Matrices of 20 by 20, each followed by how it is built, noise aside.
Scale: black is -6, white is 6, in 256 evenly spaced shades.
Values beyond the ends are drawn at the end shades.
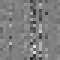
uneven columns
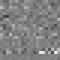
uneven rows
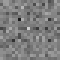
uneven rows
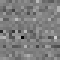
uneven rows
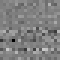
uneven rows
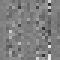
uneven columns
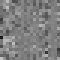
uneven columns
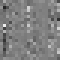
uneven columns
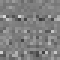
uneven rows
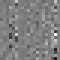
uneven columns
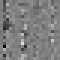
uneven columns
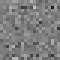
uneven rows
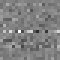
uneven rows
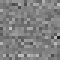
uneven rows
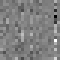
uneven columns
